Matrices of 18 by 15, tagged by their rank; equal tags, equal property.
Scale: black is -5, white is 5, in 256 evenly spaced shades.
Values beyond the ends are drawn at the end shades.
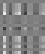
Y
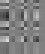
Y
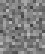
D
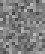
D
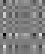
Y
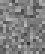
D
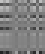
Y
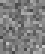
D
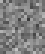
D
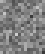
D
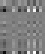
Y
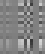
Y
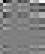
Y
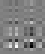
Y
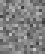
D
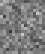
D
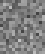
D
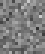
D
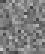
D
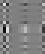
Y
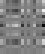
Y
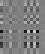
Y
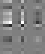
Y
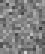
D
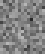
D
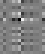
Y
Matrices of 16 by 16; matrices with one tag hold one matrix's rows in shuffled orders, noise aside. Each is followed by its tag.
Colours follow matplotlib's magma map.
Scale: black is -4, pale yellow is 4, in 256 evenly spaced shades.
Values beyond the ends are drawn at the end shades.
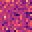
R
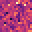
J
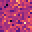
J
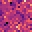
J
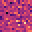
J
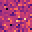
J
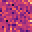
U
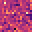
R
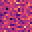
J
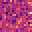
U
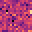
U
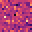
R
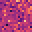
J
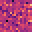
U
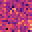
U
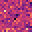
R
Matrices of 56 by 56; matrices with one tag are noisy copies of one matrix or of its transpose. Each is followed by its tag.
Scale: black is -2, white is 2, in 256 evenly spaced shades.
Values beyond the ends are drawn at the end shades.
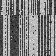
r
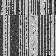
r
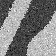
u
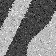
u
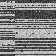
r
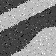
u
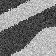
u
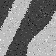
u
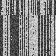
r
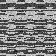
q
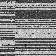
r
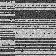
r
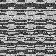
q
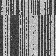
r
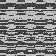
q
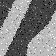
u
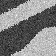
u
